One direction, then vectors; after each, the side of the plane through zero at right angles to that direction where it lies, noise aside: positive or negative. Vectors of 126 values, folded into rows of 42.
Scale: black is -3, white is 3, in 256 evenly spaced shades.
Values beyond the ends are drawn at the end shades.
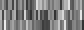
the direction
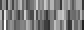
positive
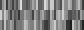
positive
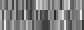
positive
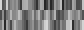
negative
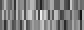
negative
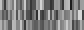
positive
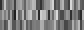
negative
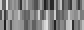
negative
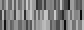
negative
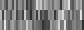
positive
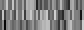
negative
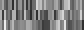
positive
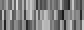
negative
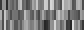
positive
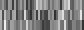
positive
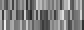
positive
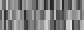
negative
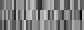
negative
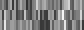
positive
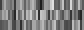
negative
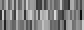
negative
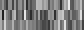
positive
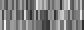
positive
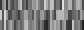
positive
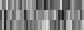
negative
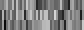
negative
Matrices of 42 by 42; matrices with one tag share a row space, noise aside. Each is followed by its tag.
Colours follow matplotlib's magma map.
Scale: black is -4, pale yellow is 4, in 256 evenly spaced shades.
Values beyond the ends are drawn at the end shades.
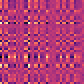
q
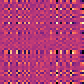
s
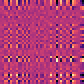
s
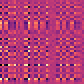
q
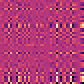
s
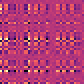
q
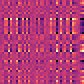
s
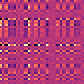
q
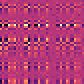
q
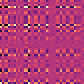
q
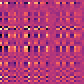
q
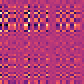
q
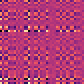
q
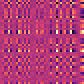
s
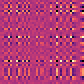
s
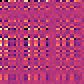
q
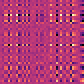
s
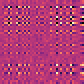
s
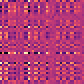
q
